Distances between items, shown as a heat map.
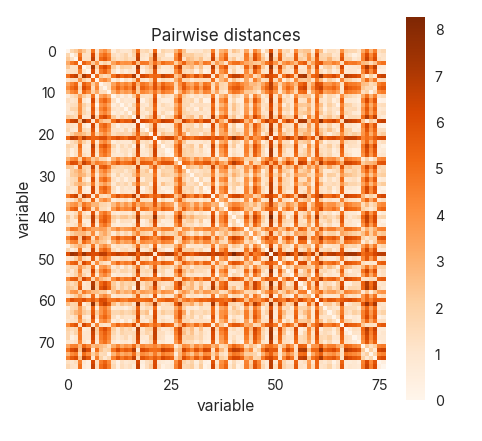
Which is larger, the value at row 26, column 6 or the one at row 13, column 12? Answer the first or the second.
the first
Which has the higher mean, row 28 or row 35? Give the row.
35
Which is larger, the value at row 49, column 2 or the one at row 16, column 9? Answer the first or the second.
the first
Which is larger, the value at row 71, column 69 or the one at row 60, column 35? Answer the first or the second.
the second
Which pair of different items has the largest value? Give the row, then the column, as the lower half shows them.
49, 40
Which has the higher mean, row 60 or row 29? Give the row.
60
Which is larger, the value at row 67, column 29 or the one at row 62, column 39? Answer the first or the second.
the first
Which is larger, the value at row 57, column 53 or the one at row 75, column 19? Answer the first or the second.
the first
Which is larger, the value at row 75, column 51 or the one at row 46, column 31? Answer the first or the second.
the first
